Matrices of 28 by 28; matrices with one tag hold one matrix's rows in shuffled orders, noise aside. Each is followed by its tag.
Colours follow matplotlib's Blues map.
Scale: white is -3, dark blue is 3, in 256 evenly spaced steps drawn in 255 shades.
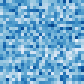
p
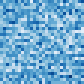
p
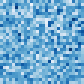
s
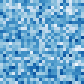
p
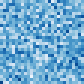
s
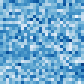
p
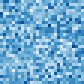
s
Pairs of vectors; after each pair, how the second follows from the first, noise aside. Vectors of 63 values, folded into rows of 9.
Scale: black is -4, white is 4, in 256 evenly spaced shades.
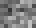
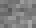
shrunk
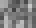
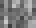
reversed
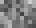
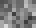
reversed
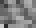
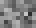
wrapped around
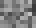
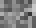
negated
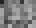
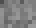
shrunk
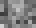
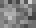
wrapped around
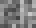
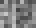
reversed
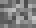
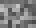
reversed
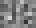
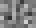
negated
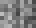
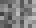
negated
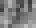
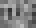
wrapped around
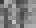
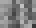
reversed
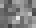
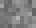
shrunk
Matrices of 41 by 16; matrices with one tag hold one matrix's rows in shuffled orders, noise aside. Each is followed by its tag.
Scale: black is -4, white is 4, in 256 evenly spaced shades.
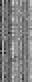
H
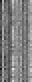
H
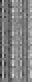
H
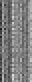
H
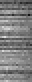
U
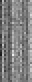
H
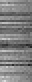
U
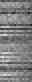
U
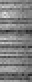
U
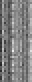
H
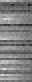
U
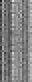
H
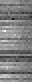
U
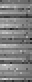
U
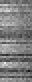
U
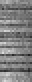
U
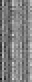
H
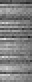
U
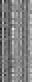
H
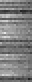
U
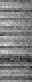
U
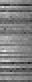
U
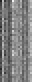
H
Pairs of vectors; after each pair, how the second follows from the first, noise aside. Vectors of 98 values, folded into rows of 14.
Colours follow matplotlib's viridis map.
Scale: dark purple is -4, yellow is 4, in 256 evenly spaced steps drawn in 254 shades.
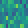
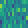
shuffled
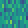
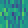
shuffled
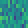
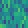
shuffled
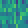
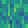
wrapped around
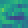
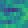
reversed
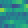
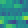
reversed
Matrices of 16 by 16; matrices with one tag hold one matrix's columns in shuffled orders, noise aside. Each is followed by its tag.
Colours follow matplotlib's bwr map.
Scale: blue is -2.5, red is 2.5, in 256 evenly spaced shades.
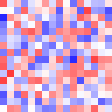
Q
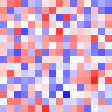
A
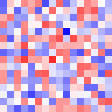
A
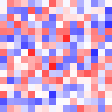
Q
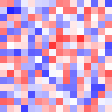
A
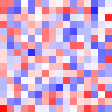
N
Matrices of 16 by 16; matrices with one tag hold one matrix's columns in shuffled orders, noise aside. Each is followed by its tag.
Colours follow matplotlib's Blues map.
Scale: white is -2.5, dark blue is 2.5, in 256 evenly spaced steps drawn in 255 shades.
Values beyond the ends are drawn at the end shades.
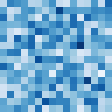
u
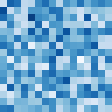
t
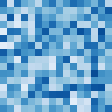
t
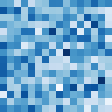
t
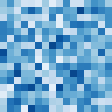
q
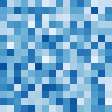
q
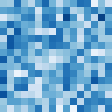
u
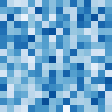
u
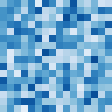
u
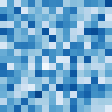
t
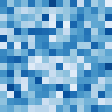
t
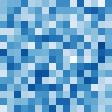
q
